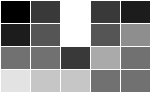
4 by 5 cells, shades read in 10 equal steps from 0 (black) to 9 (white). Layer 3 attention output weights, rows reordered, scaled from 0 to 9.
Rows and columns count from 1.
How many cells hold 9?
2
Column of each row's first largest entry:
3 3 4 1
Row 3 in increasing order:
2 4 4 4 6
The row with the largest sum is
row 4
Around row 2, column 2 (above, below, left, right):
2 4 1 9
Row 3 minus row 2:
3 1 -7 3 -1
